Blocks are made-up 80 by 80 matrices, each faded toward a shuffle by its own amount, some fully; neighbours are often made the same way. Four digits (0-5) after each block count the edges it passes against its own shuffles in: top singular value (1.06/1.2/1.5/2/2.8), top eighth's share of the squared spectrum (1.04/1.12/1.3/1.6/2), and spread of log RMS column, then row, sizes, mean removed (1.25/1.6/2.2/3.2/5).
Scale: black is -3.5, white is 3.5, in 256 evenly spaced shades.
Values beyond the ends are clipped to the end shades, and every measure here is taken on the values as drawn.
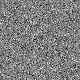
0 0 0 0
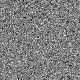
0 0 0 0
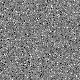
0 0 0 0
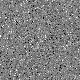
0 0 0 0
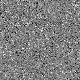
0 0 0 0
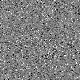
3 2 1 0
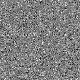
3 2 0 1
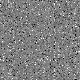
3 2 1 0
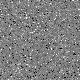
0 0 0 0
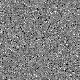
2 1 0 0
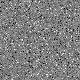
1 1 0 0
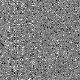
3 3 2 0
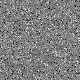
0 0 0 0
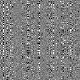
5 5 4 2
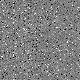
2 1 1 0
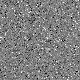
2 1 0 0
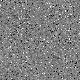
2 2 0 0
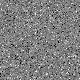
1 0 0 1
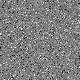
2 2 0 0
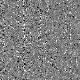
1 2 2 0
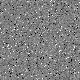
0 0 0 0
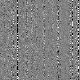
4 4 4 0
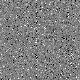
2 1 1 0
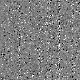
2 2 2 0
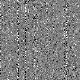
2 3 3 0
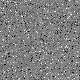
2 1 0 0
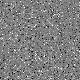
3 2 0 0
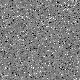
2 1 0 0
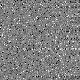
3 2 0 0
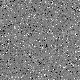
1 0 0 0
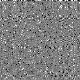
4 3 1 2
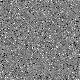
1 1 0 0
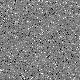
1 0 0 0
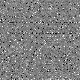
3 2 0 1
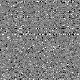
4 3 1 2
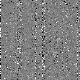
3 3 3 1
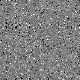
3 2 1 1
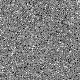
0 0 0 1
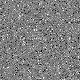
3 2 0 0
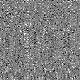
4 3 1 1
